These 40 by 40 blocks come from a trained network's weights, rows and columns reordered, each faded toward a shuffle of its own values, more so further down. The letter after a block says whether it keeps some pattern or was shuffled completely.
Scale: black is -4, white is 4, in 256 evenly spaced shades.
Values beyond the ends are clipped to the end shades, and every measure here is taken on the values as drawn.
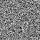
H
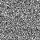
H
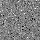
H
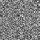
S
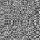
S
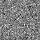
H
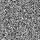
H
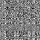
S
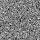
H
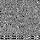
S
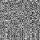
S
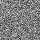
H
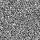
H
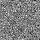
H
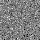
H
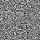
S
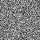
H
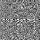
S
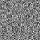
S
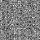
S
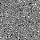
H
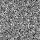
H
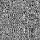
S
